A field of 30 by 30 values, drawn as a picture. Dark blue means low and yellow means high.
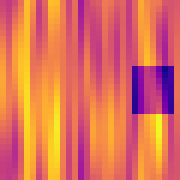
The ninth with the lowest average is the middle right. Values change most from cell to cell in the middle right. An odd patch, lower than its surroundings, sits in the middle right. The grain runs up and down.
